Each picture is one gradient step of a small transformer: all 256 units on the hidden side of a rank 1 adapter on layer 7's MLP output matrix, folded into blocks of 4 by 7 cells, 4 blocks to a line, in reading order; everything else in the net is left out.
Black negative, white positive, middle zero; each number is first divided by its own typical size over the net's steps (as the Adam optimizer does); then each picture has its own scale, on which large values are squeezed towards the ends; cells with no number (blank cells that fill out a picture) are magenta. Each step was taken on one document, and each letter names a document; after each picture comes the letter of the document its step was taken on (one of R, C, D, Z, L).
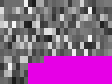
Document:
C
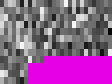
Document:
C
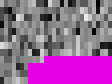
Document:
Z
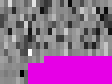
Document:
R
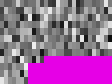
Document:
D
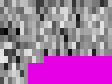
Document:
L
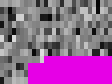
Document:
Z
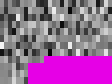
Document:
Z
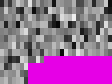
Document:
D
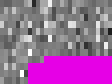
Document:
R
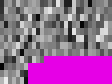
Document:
D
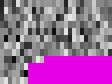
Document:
D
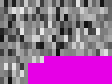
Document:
L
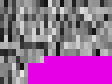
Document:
L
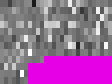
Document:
R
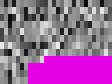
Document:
L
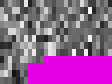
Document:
C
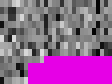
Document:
Z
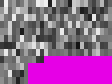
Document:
L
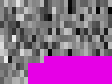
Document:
Z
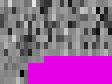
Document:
R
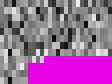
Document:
L
